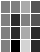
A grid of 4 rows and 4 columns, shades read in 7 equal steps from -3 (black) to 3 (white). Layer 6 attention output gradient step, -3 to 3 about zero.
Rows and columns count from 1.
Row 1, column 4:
-1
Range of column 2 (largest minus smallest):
3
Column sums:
0 -7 4 -6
